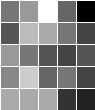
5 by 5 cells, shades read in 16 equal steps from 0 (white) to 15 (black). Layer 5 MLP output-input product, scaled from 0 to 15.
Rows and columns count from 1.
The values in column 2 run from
3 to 8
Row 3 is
6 8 10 11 10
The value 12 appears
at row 5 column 4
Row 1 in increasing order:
0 6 8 9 15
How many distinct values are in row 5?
3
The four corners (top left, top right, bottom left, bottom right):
8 15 5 13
